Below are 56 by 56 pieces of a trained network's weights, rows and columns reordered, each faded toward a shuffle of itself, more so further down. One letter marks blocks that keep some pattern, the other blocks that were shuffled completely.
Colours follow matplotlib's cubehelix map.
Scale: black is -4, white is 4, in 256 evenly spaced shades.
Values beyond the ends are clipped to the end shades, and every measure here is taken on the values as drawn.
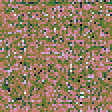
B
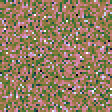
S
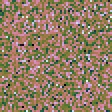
B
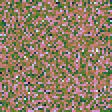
B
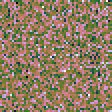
B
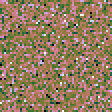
S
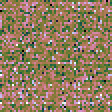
B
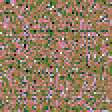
B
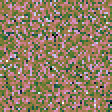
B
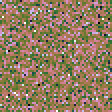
S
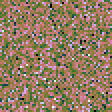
S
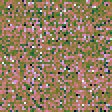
B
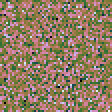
B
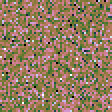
S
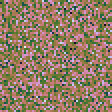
S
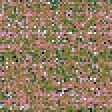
B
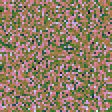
B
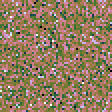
S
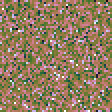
S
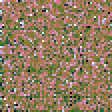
B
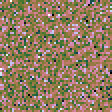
S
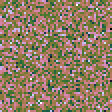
B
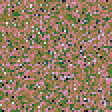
S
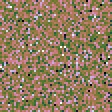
S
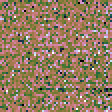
B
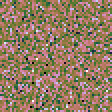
S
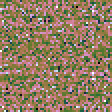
B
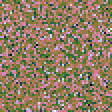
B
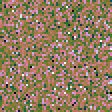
S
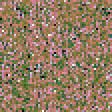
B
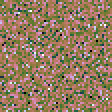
S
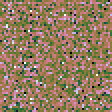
B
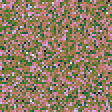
B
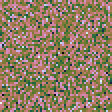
S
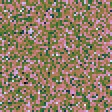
S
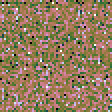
B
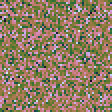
S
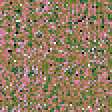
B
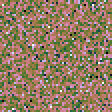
S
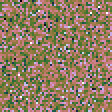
S
